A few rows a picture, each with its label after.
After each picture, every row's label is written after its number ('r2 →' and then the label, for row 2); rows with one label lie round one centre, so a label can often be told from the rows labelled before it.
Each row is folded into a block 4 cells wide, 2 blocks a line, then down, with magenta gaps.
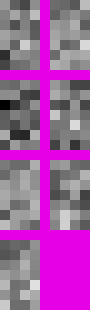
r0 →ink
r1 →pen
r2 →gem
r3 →ink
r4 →pen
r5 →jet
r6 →pen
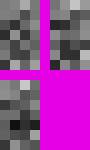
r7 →gem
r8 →gem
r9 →gem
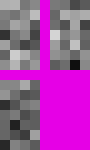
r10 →jet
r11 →ink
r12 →gem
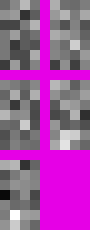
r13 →gem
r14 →ink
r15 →ink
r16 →jet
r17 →jet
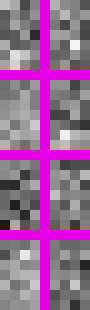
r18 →jet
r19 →ink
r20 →pen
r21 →jet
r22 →gem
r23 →ink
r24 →pen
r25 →ink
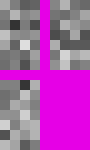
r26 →ink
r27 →jet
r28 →pen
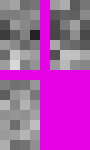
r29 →jet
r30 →jet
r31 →pen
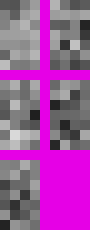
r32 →pen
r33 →ink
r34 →jet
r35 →gem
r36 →gem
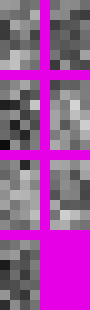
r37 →jet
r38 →gem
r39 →gem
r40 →pen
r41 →pen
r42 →jet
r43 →gem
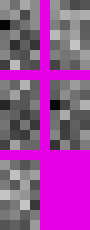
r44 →gem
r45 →ink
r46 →gem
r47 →gem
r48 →ink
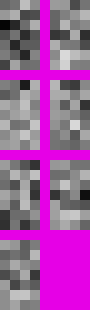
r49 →gem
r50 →jet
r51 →pen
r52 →ink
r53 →ink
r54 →jet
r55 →jet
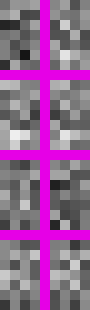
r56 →gem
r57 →jet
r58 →jet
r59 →jet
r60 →ink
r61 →gem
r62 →ink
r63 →ink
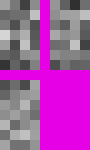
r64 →ink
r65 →ink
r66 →pen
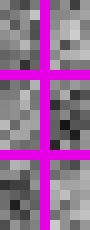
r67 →ink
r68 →pen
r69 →pen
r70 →gem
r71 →gem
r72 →pen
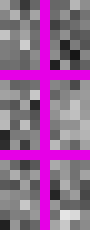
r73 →ink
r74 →gem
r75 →ink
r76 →pen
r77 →ink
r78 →jet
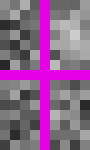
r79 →gem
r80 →pen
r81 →gem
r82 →ink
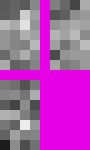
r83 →pen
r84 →pen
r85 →ink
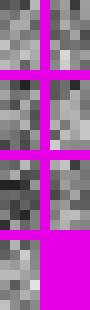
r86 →pen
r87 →jet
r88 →ink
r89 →pen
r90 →gem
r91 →jet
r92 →pen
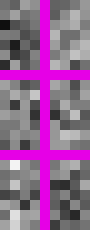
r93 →gem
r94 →pen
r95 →ink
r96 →jet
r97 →jet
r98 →gem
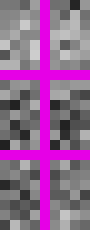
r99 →pen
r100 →pen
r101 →gem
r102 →gem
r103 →gem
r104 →jet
